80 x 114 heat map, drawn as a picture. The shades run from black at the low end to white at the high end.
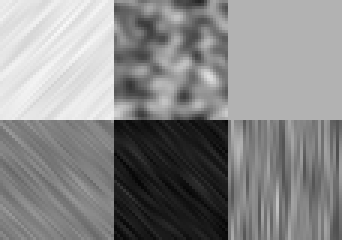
It is made of 2 by 3 panels. Panel 1,1: very high, slanting up to the right, faint in contrast. Panel 1,2: middling, blotchy, strong in contrast. Panel 1,3: high, flat. Panel 2,1: middling, slanting down to the right, faint in contrast. Panel 2,2: very low, slanting down to the right, faint in contrast. Panel 2,3: middling, streaked downward.
